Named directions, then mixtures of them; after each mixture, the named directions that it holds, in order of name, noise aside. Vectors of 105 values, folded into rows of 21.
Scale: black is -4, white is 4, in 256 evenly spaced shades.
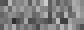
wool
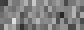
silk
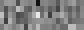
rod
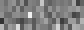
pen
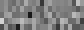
pen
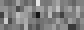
rod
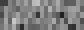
rod, silk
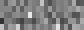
pen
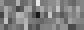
rod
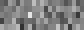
pen, silk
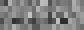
pen, wool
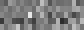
pen, wool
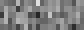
pen, rod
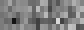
silk, wool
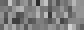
rod, wool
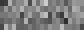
silk, wool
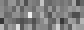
pen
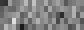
silk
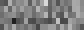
wool
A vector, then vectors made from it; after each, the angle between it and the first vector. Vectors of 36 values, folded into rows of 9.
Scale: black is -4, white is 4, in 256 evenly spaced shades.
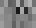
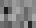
orthogonal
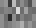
partly opposed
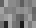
orthogonal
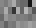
partly opposed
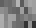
partly aligned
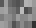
partly aligned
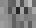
nearly parallel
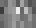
nearly opposite
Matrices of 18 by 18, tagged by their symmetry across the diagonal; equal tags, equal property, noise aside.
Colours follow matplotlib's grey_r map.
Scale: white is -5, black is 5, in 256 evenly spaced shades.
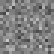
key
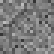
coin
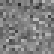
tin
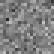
tin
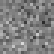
key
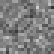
coin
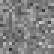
tin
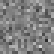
key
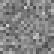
coin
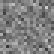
key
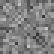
coin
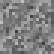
coin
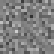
key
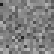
tin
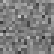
tin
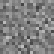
key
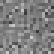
key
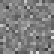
coin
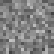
tin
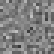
coin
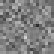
key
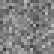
tin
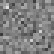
coin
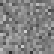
tin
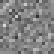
coin
